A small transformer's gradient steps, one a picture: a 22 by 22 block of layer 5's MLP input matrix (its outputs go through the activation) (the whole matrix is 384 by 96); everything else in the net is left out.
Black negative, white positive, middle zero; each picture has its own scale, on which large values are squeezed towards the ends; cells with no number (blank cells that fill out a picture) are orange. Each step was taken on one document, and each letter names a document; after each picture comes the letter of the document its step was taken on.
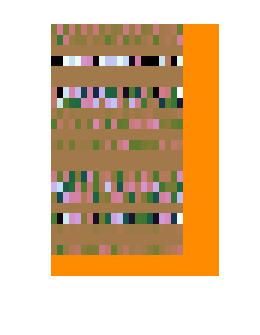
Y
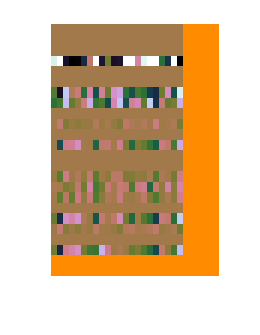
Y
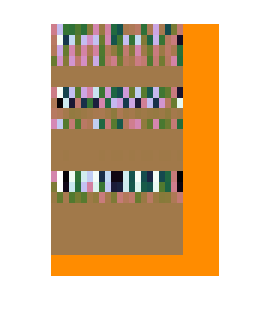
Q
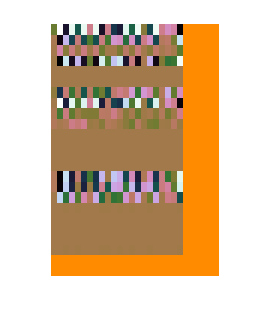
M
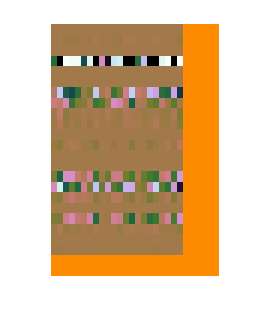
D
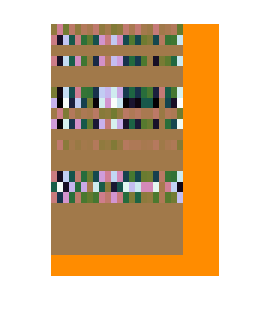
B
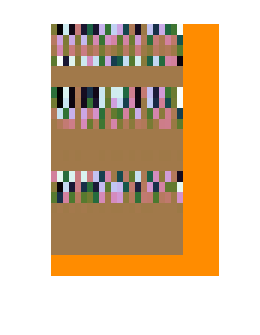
Q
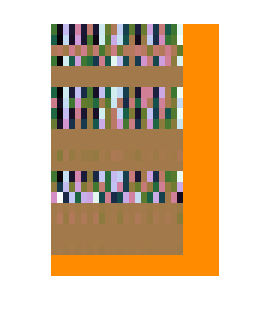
Q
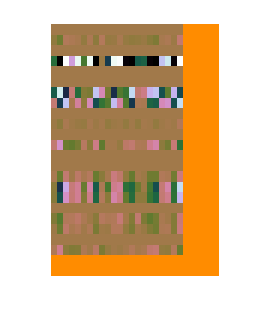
D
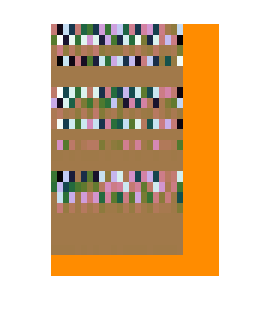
Q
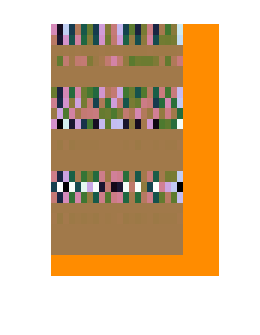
B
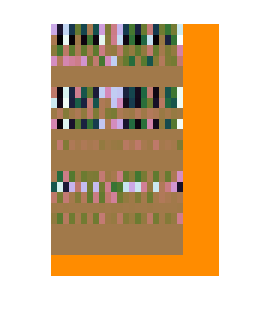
B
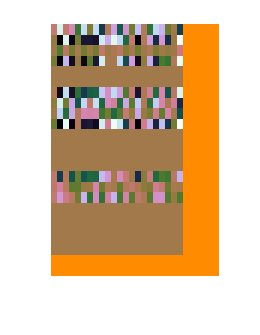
M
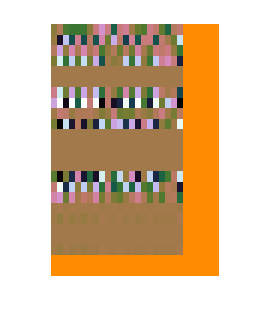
M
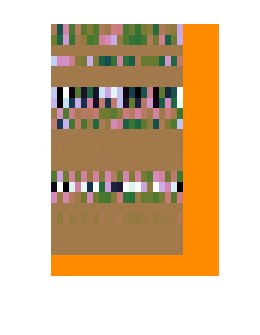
B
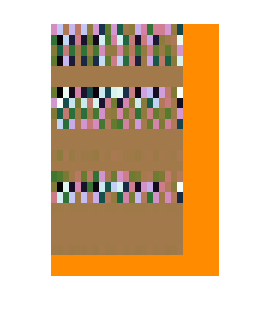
M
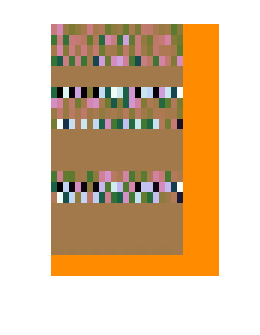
M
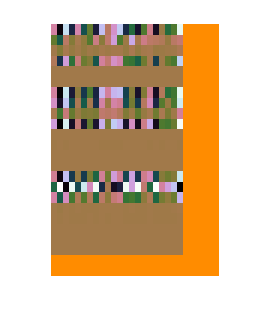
B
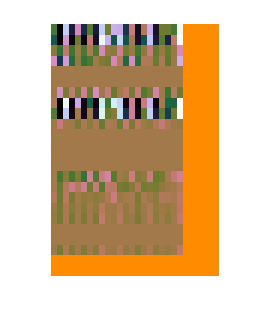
Q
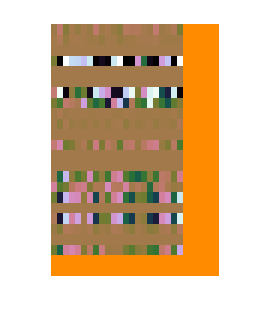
D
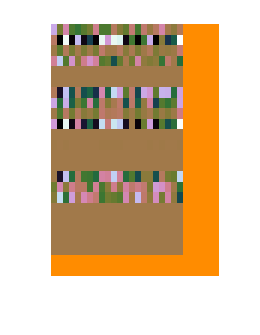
B
